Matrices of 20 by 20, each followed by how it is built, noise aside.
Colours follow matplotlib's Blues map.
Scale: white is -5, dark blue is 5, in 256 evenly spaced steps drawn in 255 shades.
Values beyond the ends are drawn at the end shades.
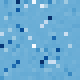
sparse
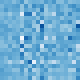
low rank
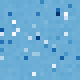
sparse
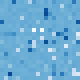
sparse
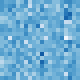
low rank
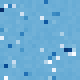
sparse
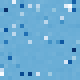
sparse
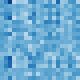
low rank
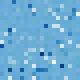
sparse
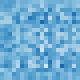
low rank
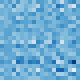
low rank
